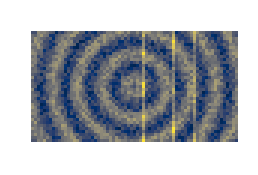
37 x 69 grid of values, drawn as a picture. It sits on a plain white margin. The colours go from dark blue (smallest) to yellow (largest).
Columns 38, 48 and 55 differ from the columns beside them. No overall slope runs across the table. The histogram is bell-shaped. Concentric rings centre on the centre.
